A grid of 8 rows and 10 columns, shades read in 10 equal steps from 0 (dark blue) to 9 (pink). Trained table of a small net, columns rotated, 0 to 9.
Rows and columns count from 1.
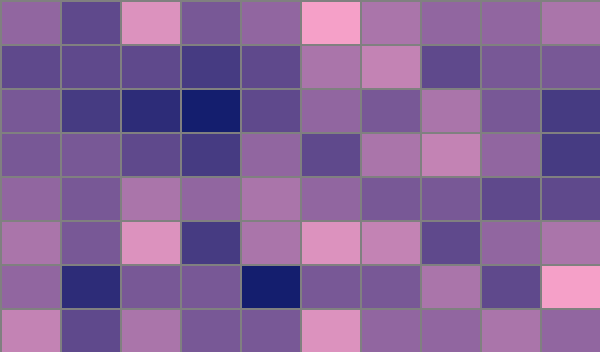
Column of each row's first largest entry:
6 7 8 8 3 3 10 6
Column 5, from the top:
5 3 3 5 6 6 0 4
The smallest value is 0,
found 2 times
